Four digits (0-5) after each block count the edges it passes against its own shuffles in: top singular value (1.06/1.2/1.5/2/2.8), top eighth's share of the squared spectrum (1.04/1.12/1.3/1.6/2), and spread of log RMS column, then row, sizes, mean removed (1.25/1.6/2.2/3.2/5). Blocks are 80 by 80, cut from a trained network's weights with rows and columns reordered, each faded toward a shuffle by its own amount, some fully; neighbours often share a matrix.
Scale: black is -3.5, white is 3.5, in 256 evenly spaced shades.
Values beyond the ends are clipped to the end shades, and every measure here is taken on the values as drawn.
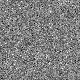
2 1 0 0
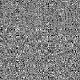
4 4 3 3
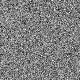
0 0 0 0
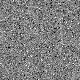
0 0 0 0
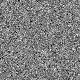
0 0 0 0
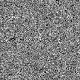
2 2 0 1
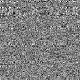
3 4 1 3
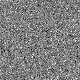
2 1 0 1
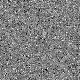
1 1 0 0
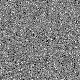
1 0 0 0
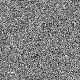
0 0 0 0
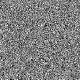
2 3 0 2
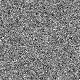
1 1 0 0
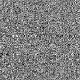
3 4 1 2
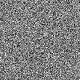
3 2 0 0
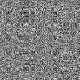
4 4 1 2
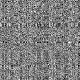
4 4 0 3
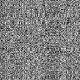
4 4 0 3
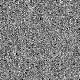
2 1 0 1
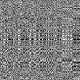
5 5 2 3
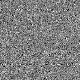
2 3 0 2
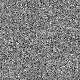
1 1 0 0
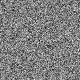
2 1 0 0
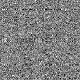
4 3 0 2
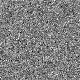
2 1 0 0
